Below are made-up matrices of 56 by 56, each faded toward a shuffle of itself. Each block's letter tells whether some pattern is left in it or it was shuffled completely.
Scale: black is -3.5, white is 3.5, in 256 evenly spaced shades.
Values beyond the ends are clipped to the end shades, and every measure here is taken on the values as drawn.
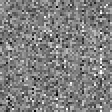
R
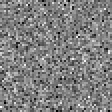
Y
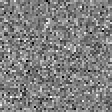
Y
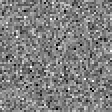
Y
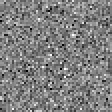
Y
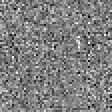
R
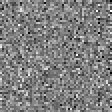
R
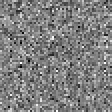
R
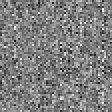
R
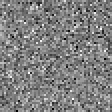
Y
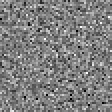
Y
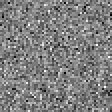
Y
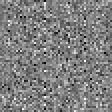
R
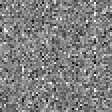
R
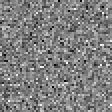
Y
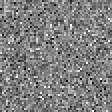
Y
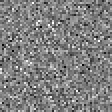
Y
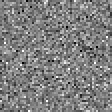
Y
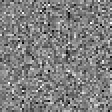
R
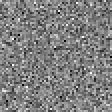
Y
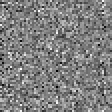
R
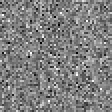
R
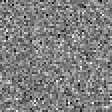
Y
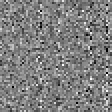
R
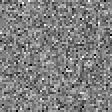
Y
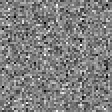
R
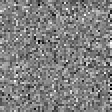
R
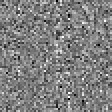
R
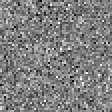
Y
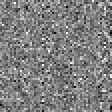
R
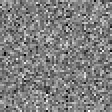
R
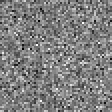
Y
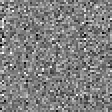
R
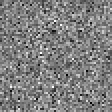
R
